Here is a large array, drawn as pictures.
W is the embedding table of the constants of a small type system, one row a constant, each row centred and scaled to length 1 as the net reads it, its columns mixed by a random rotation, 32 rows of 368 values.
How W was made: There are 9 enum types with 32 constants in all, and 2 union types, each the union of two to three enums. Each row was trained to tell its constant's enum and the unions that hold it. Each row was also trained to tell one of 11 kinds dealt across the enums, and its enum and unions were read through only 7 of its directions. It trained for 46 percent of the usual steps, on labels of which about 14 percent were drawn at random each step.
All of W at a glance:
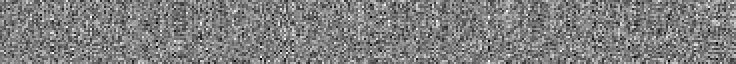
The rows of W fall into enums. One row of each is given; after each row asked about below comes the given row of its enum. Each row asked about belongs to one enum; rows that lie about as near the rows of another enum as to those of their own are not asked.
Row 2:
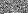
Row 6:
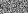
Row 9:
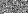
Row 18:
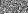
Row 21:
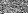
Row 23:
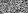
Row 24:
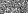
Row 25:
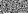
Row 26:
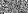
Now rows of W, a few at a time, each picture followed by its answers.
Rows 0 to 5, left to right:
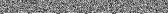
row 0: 25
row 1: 23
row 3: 6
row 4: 2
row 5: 6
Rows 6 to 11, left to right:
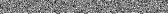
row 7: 9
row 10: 23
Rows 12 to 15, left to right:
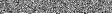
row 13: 6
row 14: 2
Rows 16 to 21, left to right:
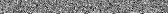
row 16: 18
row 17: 2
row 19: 6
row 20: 25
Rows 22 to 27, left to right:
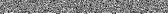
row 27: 23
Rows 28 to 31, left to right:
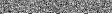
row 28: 2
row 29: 21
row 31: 18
